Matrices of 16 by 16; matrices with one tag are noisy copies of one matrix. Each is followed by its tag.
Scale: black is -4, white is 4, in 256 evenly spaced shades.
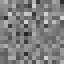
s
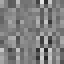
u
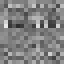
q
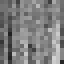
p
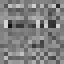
q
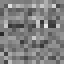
q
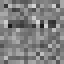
q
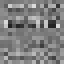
q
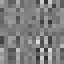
u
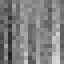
p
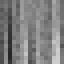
p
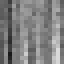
p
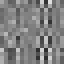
u
